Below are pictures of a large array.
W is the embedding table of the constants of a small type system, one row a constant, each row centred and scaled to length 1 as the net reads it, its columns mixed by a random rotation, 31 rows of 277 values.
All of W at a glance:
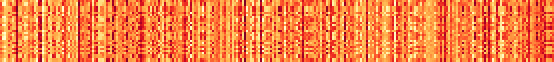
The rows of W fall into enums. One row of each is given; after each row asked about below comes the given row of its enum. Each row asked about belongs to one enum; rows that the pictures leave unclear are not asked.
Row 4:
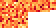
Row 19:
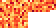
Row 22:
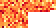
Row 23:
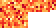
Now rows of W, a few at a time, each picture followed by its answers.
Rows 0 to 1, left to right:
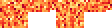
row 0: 23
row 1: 19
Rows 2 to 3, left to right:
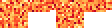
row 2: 19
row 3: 4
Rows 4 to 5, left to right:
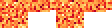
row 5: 4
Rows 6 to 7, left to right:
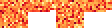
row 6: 22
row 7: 4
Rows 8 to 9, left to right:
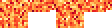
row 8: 19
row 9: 23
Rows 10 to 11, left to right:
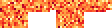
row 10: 23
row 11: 22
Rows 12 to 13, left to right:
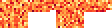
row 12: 19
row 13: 22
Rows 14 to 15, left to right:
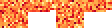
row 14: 22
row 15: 4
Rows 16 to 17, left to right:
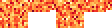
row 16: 19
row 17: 23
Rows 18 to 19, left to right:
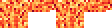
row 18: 19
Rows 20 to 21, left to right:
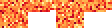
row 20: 22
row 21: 4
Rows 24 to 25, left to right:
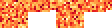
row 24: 4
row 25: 23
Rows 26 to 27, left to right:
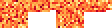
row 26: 4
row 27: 22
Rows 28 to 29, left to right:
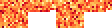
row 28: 22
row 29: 23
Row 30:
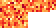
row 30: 23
